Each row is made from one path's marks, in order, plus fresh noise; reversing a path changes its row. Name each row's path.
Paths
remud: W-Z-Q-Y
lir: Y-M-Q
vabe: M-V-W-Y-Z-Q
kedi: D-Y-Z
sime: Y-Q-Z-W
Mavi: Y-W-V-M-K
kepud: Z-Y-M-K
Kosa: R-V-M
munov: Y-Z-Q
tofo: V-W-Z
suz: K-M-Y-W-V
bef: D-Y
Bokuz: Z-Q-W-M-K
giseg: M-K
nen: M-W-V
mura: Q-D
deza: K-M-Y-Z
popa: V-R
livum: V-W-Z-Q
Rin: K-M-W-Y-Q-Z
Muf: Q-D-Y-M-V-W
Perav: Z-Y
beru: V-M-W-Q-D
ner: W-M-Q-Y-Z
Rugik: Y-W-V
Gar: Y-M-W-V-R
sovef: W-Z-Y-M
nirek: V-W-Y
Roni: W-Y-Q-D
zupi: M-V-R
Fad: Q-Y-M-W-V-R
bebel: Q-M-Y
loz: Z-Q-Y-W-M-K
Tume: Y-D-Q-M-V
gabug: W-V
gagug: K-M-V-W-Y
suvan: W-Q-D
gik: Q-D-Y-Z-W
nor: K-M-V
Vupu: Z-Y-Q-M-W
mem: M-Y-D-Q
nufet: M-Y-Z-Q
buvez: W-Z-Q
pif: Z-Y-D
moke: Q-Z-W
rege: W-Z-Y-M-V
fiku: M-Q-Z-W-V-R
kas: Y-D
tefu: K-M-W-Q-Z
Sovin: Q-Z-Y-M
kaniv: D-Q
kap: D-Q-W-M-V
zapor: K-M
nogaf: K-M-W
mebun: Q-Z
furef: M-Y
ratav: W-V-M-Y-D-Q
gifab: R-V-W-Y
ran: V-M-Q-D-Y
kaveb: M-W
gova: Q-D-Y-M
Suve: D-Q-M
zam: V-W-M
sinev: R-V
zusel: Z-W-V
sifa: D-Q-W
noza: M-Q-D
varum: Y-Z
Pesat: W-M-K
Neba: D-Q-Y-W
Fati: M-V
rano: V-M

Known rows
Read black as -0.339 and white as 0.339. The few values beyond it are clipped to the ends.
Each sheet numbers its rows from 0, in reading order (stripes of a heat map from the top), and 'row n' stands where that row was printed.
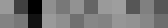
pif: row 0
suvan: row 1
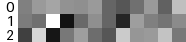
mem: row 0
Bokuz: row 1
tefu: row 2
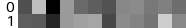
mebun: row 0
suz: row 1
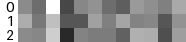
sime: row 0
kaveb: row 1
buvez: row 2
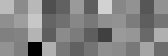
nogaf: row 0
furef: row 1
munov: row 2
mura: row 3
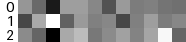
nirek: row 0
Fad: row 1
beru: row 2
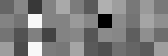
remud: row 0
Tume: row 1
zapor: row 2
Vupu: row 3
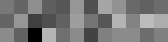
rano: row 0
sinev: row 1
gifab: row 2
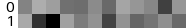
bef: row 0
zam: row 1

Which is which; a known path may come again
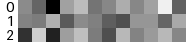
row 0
beru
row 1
munov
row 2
Rin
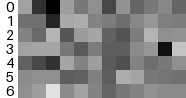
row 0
zam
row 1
Roni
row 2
Mavi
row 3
kaniv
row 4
Rugik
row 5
nor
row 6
ran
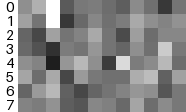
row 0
bebel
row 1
moke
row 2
rege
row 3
nen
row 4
gagug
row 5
livum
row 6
popa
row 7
Fati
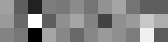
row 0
kas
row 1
gik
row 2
noza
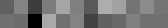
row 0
remud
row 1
tofo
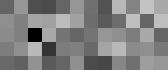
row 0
sinev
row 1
ratav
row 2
mura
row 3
Perav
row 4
kepud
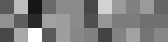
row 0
deza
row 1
nirek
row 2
Fad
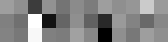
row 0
sifa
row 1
Bokuz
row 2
Tume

